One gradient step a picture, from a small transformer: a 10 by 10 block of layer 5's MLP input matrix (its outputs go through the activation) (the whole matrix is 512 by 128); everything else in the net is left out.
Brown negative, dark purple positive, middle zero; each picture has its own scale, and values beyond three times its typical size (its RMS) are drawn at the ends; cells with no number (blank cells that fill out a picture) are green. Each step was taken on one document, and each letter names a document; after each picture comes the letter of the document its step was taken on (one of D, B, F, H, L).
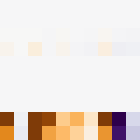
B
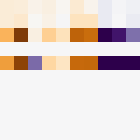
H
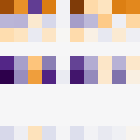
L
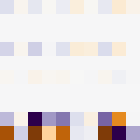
B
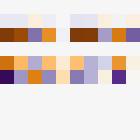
L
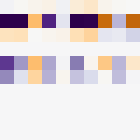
L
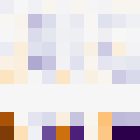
B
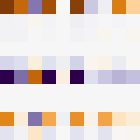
L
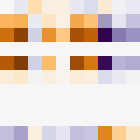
H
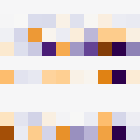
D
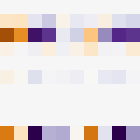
D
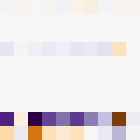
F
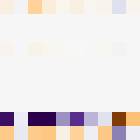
F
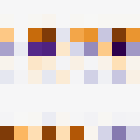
D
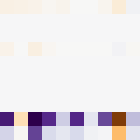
F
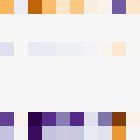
F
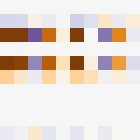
L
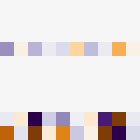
B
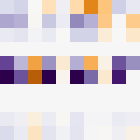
L
